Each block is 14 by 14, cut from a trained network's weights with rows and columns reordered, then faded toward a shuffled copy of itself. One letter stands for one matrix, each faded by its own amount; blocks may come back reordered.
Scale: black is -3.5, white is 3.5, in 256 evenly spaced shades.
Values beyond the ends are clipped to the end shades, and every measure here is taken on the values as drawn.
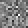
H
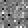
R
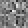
H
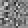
H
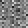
H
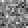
R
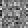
H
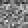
R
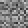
H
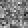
R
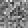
R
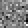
R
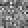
R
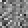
H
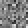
H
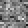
R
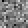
R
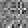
H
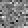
R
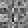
H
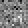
R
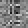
H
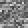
R
